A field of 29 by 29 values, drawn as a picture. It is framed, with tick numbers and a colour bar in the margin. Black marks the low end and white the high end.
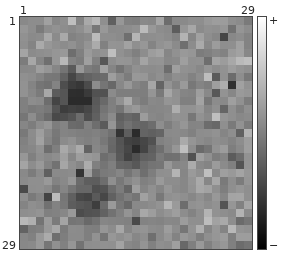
Dips: three. Mirror symmetry: none. Odd rows or columns: none. Stripes: none.
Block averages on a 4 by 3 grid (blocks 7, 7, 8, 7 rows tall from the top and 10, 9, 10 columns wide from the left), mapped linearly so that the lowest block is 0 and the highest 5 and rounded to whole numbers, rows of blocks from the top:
555 | 034 | 415 | 345
